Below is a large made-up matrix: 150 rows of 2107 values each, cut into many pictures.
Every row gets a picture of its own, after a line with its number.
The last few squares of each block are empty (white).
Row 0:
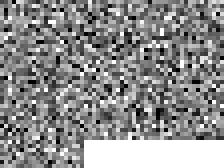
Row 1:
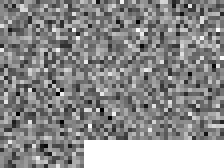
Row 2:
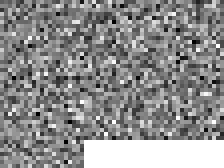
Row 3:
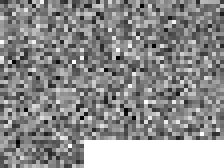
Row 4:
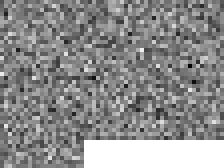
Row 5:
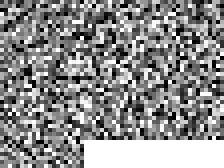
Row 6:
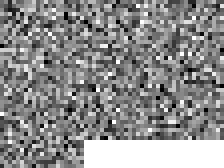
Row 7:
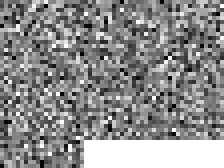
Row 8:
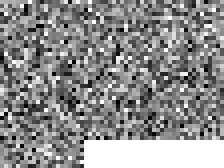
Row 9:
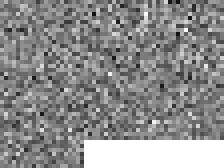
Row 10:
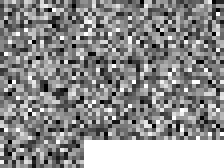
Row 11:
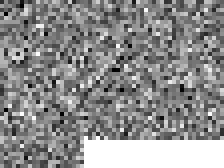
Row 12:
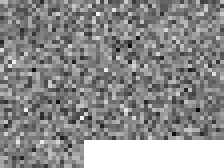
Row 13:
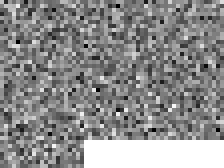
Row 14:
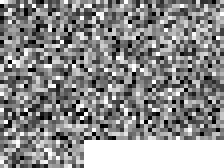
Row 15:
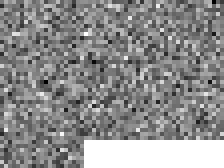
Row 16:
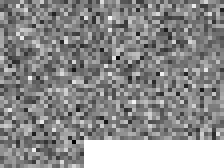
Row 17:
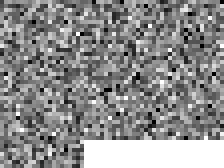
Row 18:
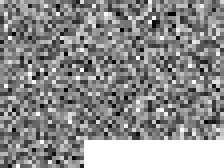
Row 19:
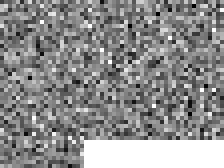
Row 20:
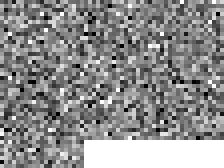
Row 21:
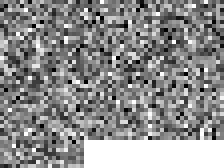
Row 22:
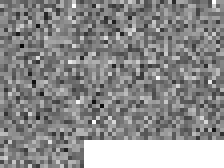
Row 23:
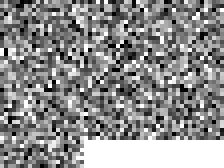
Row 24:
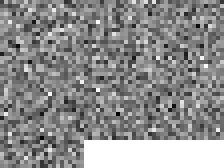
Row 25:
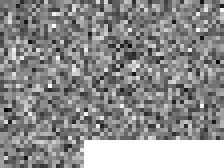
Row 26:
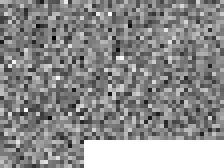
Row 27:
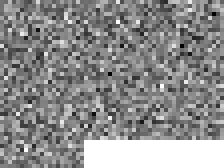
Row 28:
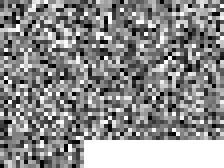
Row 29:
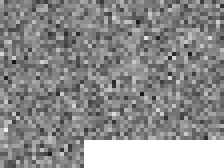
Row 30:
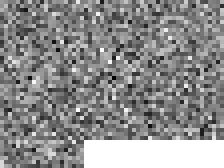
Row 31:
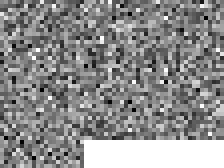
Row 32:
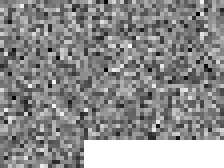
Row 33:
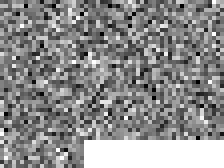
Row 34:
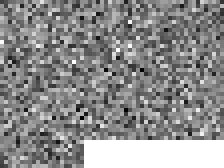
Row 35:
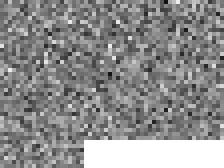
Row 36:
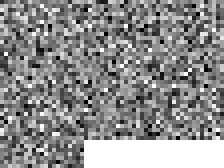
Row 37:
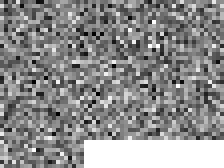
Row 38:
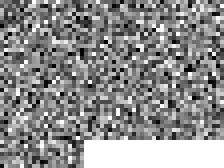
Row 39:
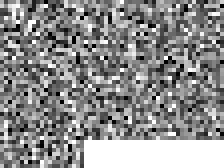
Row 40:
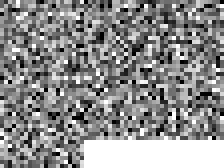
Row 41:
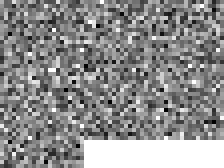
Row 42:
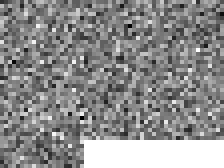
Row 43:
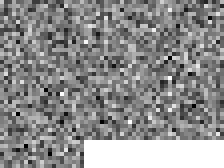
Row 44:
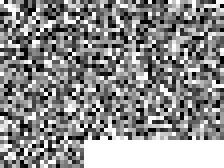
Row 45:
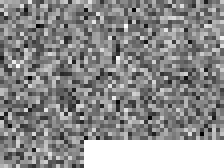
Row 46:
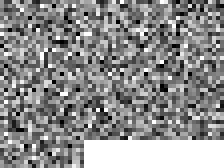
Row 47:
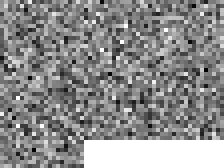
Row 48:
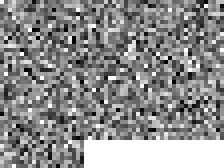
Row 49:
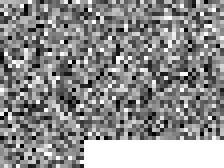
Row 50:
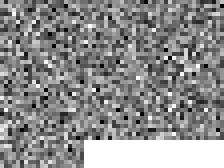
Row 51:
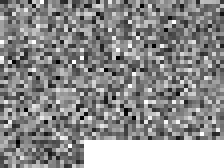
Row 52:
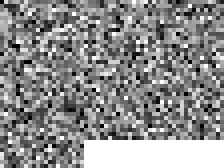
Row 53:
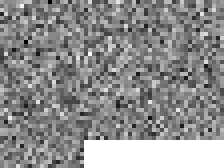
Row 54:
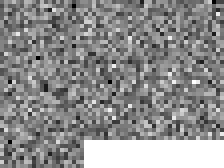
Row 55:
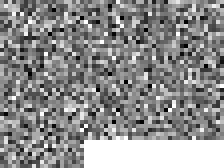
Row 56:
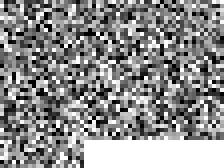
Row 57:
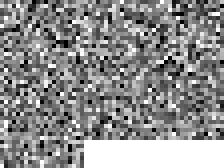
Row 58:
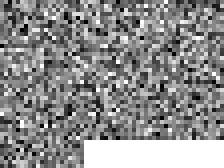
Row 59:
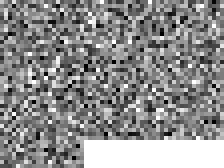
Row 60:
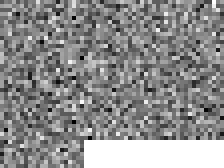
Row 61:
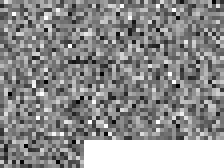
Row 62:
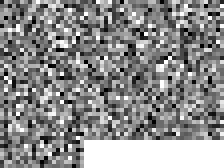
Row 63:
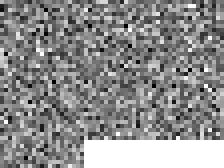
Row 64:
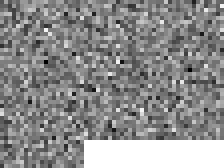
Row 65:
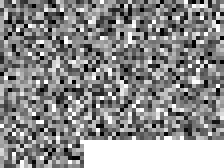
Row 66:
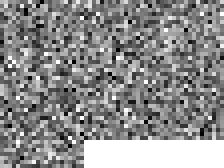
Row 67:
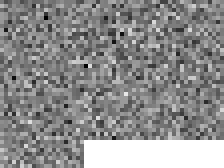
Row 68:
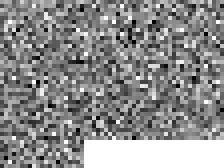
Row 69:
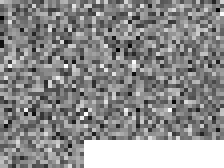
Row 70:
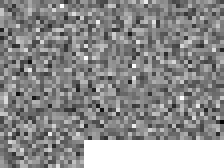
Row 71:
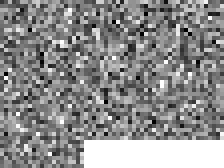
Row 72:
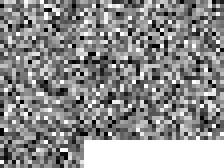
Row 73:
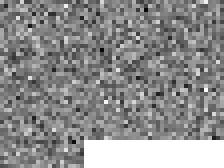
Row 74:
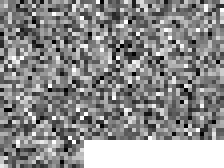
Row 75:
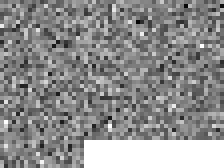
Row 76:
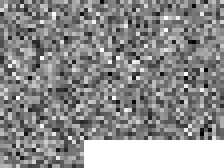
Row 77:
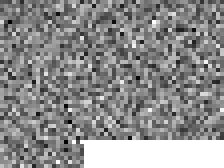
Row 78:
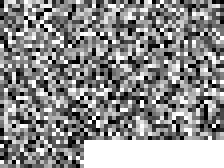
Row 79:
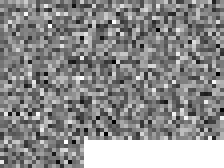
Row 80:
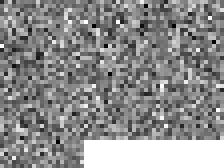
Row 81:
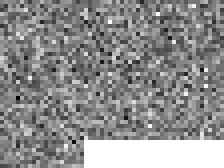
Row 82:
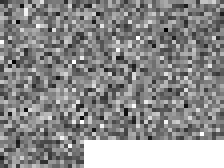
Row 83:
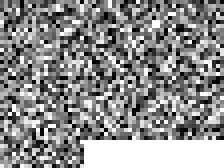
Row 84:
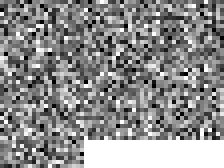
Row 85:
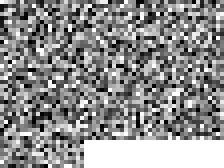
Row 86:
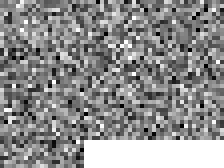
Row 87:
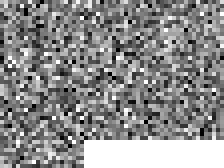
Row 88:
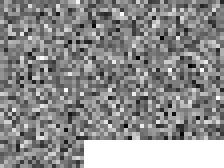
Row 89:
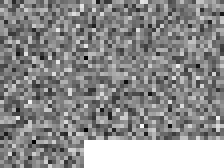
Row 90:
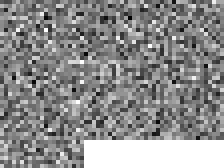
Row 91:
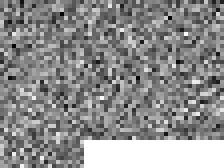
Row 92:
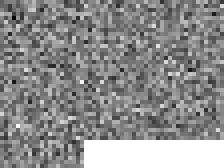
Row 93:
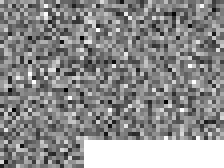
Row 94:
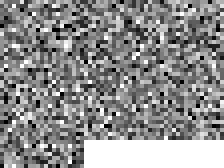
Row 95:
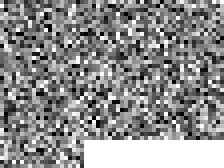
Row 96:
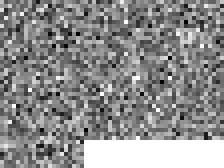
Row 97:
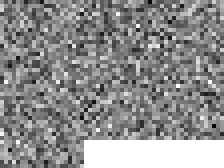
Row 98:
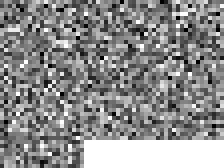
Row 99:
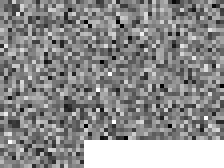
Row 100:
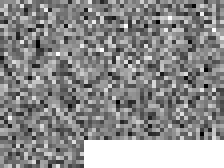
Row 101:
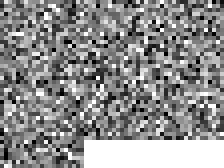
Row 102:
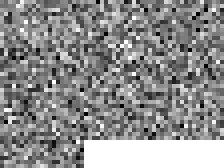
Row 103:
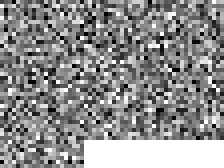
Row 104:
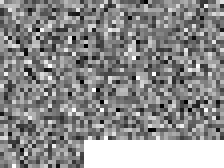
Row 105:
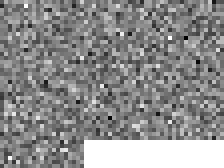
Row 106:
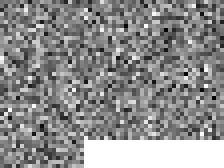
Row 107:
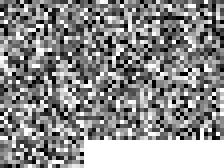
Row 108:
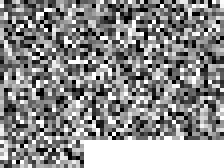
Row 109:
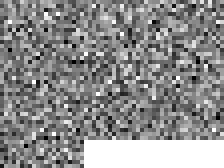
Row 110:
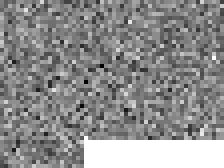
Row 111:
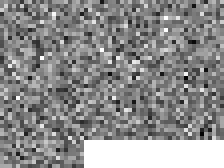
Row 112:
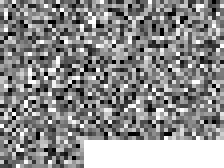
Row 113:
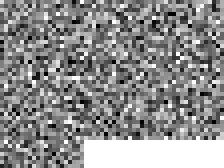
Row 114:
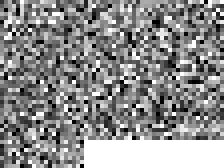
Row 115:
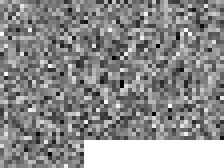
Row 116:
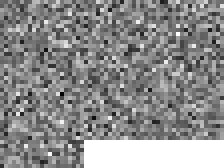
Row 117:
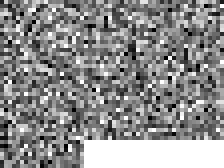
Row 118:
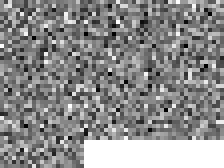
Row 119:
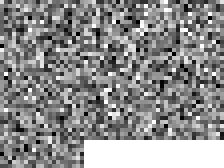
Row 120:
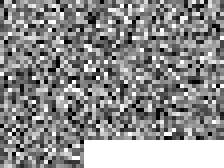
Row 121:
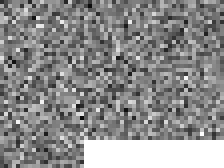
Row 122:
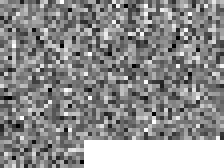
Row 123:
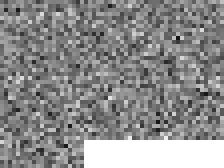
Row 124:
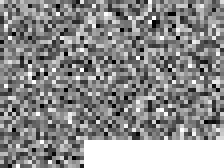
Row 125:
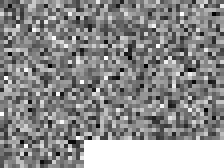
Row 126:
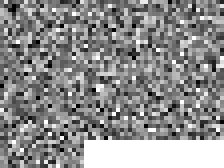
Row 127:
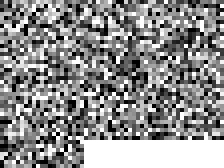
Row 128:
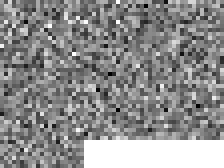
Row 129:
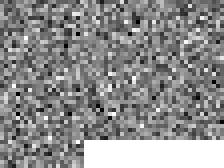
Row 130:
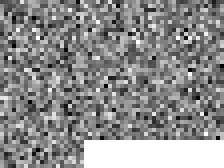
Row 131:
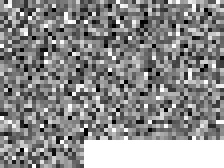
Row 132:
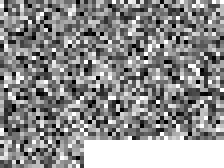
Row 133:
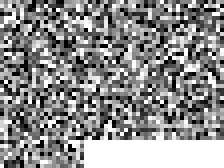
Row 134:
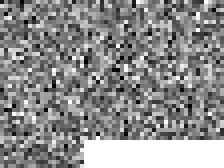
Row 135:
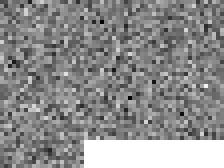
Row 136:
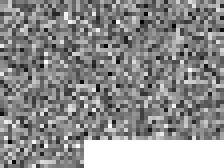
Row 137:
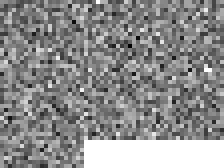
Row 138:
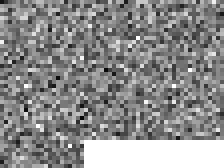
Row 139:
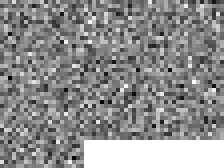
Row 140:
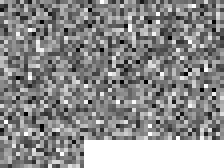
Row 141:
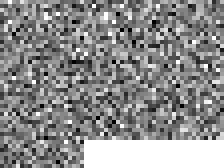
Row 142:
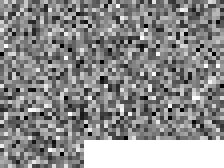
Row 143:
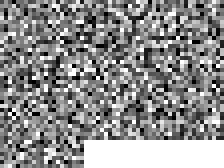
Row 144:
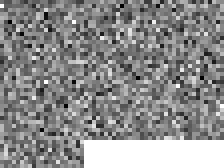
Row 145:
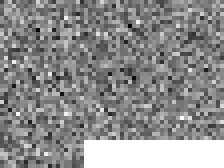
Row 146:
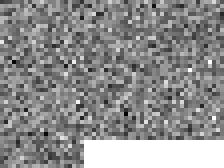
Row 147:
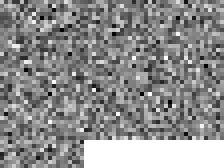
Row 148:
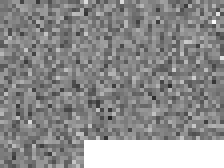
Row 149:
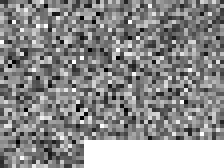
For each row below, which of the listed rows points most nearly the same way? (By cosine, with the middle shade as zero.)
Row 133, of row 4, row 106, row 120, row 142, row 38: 142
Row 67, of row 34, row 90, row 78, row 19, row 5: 90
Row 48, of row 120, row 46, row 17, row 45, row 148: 46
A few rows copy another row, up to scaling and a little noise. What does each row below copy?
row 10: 54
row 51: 3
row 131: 118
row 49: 8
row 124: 18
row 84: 107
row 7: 28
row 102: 86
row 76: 111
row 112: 59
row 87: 66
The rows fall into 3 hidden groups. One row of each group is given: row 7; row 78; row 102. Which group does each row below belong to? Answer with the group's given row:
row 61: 78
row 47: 102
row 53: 102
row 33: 78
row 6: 7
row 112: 78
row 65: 78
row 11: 102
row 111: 102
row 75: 7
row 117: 7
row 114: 78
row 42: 102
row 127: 7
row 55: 7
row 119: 7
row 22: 78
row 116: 7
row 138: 102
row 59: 78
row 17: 7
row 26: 102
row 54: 78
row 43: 7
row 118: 7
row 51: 102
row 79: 78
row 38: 7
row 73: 102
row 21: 102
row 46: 7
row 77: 78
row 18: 78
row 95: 78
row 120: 78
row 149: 102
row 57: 7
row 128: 7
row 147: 7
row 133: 7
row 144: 78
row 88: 78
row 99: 7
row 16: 102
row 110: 102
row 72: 78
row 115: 7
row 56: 78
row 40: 78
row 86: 102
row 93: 78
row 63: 102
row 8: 102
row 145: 7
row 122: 7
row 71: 7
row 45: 102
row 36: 102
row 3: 102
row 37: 78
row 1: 7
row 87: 102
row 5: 78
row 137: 102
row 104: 7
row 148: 7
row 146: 102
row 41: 78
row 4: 78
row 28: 7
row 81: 102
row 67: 78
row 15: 78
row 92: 7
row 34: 102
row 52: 7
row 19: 102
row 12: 102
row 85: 102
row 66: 102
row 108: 78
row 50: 7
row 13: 7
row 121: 102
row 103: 78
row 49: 102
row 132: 78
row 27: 7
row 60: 78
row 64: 7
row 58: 7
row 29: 7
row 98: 7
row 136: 7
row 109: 78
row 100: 102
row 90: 78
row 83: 78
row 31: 78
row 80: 7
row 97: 78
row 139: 78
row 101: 78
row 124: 78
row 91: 78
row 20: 78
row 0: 78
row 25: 102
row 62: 7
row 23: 102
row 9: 7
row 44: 7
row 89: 7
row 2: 78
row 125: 7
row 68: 78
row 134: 102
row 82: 102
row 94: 7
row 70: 7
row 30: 102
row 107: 102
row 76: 102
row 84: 102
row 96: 7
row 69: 102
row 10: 78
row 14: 102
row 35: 7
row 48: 7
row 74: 102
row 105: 78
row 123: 78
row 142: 7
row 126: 7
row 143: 78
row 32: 102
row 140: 102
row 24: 7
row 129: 7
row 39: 7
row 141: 78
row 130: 7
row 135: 102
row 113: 78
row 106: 102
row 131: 7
